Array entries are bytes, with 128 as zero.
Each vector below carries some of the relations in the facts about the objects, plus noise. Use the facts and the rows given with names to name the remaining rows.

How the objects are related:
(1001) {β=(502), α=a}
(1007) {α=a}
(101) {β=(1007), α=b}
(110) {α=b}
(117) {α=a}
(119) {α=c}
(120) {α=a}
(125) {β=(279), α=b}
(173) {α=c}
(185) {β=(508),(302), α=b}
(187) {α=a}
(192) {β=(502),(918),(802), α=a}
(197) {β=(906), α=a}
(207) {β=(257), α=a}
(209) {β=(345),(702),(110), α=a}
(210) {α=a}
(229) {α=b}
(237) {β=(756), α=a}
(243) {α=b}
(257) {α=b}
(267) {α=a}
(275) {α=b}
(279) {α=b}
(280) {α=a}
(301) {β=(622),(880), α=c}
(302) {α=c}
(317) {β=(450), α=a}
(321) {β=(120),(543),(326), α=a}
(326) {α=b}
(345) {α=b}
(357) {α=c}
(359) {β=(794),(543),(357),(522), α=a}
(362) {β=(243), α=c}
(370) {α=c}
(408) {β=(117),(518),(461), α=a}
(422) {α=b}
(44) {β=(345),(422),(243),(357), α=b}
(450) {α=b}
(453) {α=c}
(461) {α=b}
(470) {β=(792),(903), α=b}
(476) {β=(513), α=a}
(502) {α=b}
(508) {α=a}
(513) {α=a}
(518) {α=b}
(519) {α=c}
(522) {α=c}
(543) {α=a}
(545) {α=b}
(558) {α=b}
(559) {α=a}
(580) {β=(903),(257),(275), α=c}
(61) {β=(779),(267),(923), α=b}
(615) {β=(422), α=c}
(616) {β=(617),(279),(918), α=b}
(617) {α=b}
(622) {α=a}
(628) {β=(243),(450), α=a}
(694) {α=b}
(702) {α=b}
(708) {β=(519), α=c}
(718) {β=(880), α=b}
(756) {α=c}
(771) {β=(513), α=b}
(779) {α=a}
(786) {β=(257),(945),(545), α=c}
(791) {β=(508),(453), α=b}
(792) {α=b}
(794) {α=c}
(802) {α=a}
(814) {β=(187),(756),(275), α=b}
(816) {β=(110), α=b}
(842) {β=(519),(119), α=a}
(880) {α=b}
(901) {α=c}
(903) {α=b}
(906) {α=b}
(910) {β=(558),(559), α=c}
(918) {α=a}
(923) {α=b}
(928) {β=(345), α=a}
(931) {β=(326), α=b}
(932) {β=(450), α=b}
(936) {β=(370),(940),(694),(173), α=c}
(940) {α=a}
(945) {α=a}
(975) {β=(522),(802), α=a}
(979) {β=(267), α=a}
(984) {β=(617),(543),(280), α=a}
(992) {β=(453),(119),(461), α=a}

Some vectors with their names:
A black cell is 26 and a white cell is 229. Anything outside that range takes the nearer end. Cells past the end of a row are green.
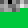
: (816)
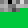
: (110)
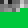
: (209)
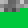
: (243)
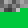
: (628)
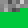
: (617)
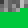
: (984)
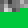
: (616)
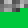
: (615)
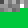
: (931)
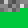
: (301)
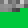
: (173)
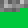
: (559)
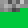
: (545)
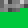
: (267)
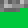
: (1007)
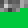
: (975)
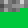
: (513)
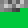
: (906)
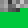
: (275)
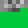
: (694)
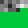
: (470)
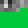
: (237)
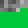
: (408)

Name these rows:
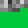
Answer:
(756)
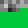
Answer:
(932)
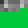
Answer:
(197)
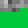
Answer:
(880)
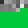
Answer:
(321)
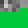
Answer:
(1001)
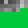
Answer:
(928)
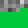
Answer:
(543)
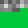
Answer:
(101)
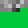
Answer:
(422)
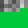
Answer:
(476)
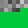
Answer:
(257)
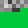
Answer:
(502)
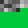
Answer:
(580)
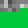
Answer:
(718)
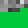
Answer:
(522)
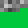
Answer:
(802)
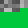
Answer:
(786)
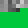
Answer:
(792)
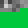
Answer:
(192)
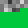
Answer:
(279)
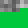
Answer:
(44)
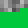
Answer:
(519)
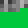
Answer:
(979)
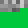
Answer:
(326)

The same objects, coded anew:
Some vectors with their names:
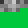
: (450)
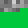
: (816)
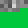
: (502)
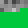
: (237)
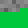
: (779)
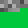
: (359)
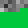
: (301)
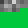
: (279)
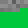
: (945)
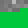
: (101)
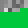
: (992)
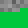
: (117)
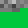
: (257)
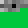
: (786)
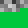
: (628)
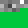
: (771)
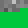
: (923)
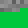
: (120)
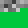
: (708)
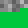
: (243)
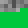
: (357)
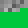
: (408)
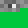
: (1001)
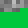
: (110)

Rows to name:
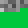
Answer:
(615)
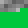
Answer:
(522)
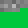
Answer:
(918)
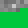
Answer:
(928)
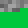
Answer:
(44)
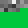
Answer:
(61)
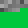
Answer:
(543)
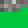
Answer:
(617)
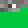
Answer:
(975)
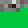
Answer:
(931)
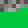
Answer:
(814)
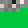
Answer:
(513)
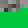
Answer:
(979)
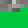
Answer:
(345)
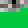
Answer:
(362)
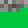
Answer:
(207)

